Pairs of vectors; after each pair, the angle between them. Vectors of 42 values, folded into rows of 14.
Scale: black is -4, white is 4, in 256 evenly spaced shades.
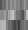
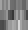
nearly opposite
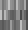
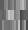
orthogonal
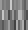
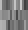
orthogonal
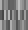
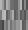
orthogonal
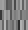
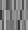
nearly parallel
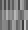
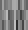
partly aligned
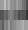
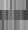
nearly parallel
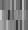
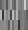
orthogonal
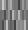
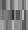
partly opposed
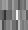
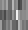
nearly parallel
